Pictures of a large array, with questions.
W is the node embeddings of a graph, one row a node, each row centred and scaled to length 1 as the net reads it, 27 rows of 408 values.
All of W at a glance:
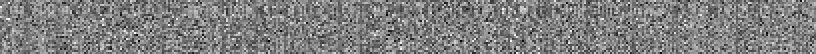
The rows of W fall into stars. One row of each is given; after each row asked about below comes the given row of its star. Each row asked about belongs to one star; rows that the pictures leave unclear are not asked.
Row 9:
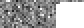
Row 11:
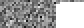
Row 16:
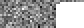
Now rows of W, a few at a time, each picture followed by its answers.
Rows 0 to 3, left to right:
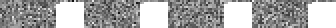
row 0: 11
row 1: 9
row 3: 11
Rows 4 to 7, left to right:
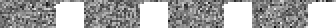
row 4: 11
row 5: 11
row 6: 11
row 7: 16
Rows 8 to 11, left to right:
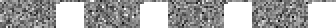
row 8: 16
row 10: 9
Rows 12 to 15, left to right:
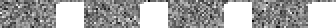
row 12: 9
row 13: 16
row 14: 9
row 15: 11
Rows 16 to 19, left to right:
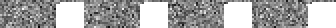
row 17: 11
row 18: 9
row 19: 16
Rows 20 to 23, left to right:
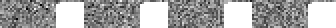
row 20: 9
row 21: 9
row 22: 16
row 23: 9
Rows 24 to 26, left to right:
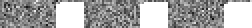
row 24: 9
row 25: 16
